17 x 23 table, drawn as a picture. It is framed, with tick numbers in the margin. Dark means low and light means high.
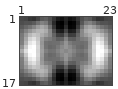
There are no regular stripes. Overall the values sit about 50% of the way up the scale. Its left and right halves mirror each other, and so do its top and bottom. The centre is the calmest part. No lone cell stands out from its neighbours.
